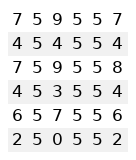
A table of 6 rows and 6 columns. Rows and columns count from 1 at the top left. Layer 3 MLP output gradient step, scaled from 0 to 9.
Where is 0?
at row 6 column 3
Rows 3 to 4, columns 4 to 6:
5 5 8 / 5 5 4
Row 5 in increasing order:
5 5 5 6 6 7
